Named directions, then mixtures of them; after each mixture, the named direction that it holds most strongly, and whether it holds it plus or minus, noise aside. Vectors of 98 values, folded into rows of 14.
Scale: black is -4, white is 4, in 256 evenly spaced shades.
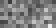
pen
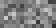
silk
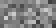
silk, plus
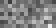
pen, plus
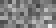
pen, plus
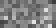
pen, plus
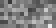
pen, plus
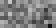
pen, minus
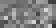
silk, plus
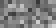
silk, minus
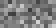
silk, minus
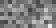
pen, plus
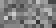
silk, plus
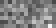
pen, plus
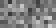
pen, plus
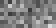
pen, plus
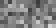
pen, plus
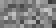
silk, plus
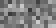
silk, minus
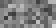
silk, minus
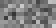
silk, minus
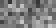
pen, plus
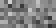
pen, minus
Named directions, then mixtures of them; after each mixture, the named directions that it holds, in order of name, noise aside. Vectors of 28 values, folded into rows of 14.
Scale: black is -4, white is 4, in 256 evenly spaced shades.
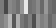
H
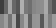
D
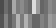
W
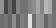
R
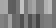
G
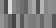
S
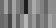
H, W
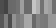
D, R, W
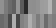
H, R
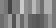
G, H, W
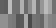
D, G, S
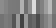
G, S, W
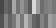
W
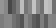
G, R, W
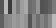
R, S, W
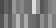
W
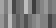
H, W
